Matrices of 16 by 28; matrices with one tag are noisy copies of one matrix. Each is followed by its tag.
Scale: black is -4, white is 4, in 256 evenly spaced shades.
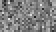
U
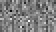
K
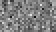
U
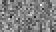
U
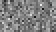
U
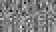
K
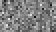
U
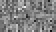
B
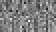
K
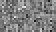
B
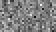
U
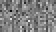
K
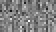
K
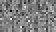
K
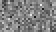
U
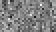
U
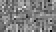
B
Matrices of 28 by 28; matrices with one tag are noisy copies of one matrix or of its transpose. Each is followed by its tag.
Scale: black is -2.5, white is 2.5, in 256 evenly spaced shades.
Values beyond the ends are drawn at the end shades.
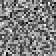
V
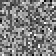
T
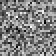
T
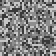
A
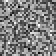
V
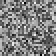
A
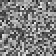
T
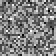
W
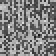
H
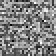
H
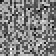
H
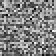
H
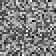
T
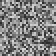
A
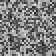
A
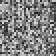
H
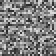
H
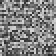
H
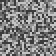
T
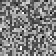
T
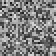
A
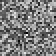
T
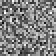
W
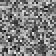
A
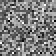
T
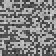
H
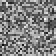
W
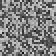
A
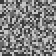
V
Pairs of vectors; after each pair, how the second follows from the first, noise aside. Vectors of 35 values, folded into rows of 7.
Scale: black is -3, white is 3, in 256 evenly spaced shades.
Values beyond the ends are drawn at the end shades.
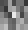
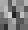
negated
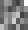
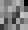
negated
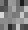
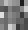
sign-scrambled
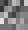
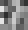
sign-scrambled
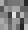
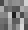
negated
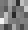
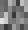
copied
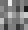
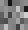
sign-scrambled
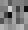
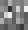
negated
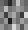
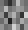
copied
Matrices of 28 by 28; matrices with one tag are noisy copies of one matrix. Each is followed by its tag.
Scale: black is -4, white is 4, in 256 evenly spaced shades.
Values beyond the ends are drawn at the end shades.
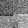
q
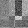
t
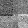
q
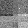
q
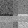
q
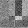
t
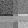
q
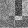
t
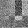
t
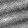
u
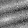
u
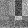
t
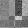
t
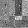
t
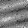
u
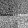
q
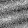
u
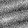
u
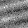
u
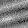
u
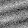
u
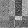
t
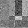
t
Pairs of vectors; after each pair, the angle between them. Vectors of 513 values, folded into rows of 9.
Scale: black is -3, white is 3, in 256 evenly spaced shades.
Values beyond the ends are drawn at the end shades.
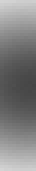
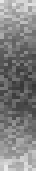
nearly parallel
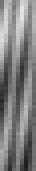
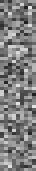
orthogonal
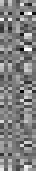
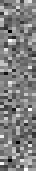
orthogonal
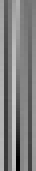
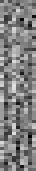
partly aligned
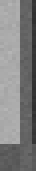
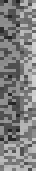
partly opposed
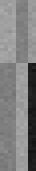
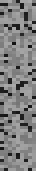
orthogonal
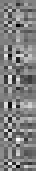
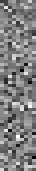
partly aligned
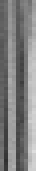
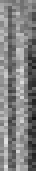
nearly opposite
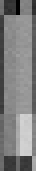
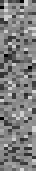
orthogonal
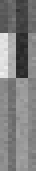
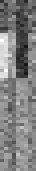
nearly parallel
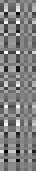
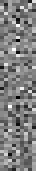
partly opposed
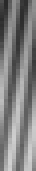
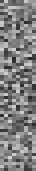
orthogonal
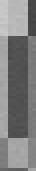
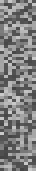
orthogonal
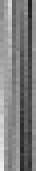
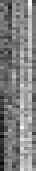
nearly opposite
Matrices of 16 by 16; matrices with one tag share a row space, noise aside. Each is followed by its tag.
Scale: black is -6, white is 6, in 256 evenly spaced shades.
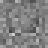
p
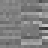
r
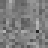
p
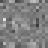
p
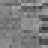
r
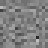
p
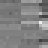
r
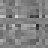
p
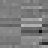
r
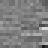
r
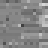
r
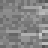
r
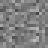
p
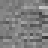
r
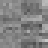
r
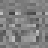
p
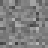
p
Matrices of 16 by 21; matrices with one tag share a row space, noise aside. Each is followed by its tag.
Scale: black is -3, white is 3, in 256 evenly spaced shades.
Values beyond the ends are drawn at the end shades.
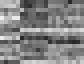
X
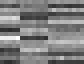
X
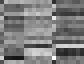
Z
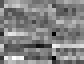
Z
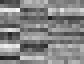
X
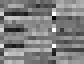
Z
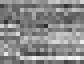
X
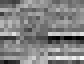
X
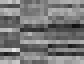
X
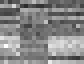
X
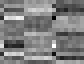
Z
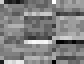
Z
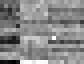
X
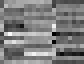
Z
